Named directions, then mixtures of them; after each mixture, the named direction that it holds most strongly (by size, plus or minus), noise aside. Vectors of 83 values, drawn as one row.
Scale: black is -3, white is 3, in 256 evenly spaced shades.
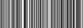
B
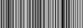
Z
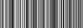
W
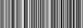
B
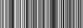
W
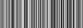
B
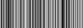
Z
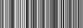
W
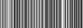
Z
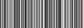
Z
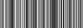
W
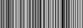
Z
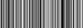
Z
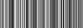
W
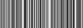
B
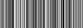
W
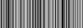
Z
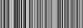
W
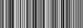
W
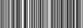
B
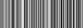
B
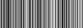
Z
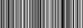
Z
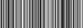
Z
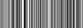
B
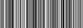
W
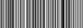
Z
